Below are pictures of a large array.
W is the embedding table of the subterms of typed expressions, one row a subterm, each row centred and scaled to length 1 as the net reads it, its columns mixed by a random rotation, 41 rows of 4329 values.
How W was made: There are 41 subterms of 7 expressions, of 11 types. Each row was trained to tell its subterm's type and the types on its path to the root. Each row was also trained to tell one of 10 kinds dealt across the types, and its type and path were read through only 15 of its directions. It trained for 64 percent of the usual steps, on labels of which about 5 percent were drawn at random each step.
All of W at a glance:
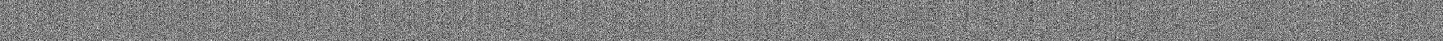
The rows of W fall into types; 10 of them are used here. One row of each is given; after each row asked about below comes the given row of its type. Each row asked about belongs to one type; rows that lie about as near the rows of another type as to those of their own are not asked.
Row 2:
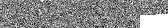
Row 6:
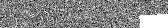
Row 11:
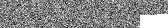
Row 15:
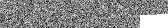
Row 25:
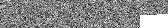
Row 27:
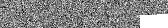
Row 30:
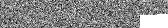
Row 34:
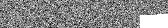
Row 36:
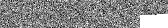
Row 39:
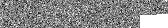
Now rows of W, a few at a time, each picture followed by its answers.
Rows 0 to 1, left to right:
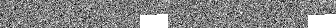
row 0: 39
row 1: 2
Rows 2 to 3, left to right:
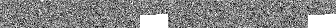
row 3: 36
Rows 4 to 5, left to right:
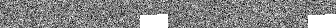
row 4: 30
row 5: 6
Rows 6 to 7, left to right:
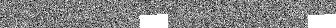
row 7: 34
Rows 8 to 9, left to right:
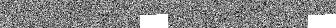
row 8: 2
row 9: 25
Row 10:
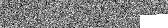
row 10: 2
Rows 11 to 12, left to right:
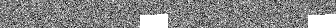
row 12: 39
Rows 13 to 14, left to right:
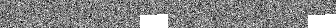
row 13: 15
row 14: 15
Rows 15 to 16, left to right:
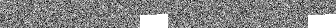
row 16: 11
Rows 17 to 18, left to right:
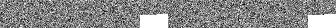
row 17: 36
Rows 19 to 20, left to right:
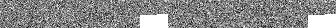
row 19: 39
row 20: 2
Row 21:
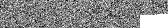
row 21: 30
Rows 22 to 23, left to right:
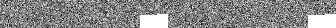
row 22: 6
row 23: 6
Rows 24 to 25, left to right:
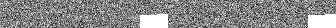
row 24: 27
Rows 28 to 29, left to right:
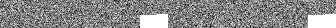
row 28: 27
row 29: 11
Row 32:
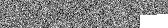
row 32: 25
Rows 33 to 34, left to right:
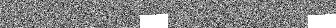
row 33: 36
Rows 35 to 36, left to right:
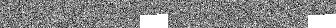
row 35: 11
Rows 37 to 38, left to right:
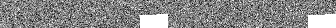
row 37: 36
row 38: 15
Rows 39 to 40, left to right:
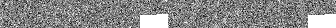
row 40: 39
